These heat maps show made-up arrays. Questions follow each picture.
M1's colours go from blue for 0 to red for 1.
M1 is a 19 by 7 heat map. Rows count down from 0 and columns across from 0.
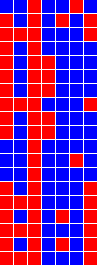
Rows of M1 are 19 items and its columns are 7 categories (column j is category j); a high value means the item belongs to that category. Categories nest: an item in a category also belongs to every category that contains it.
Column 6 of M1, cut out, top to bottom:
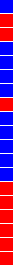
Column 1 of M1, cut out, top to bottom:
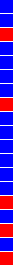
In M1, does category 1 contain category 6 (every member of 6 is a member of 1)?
no
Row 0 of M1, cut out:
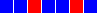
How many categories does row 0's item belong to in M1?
2
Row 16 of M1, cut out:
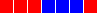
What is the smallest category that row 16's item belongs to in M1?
1
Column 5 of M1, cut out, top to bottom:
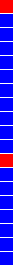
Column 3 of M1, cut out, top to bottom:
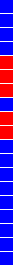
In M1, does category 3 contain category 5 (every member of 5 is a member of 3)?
no
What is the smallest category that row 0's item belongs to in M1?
5
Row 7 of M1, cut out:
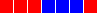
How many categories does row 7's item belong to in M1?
4
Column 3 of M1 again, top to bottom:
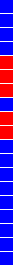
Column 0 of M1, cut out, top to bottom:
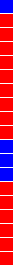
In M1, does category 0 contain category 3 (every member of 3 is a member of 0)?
yes
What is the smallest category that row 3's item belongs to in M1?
0
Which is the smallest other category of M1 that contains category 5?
2
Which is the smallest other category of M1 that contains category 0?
2
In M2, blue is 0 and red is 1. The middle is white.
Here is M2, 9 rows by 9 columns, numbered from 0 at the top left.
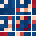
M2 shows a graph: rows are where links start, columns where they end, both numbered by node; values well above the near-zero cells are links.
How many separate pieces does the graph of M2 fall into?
2
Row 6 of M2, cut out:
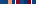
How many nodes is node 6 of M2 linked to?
3
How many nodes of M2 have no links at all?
1
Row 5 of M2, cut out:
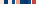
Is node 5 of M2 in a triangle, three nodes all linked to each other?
yes
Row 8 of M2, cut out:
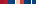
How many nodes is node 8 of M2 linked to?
4
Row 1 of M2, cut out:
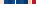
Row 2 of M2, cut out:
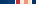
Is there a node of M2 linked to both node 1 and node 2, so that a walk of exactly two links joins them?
yes
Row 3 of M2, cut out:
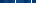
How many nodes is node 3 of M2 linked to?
0
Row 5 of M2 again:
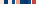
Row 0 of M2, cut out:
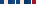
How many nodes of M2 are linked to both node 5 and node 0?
1
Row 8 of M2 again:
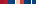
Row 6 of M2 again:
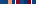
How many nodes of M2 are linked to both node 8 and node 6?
1
